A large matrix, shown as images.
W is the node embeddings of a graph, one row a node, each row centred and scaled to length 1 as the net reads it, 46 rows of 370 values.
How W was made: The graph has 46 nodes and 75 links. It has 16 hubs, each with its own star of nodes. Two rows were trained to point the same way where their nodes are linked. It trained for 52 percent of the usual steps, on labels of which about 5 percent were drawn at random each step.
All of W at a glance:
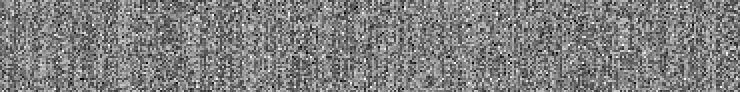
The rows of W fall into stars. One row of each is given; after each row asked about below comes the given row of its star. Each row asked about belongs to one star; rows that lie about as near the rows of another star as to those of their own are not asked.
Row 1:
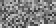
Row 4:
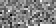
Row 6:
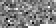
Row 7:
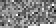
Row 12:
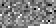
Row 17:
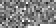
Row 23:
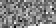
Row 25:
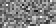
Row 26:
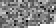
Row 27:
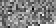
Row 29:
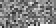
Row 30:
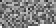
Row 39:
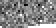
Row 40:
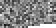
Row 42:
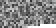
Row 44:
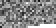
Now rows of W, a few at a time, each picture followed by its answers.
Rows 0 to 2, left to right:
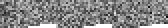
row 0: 6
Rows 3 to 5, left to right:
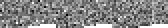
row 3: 17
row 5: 1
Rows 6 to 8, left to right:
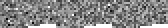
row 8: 40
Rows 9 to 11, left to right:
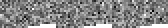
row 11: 23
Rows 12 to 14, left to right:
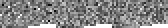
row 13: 12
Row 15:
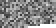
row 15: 25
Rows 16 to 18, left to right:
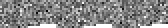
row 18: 12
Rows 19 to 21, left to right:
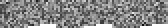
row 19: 39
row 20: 17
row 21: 27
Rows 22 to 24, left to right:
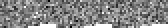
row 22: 6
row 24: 29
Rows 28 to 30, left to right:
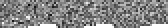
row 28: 4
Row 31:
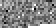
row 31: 1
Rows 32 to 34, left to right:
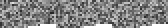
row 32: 26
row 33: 23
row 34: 29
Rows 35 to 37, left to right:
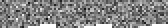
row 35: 25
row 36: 7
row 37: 44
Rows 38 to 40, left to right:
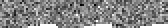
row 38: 42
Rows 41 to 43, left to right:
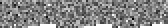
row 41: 42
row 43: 17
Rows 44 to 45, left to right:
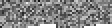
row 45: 4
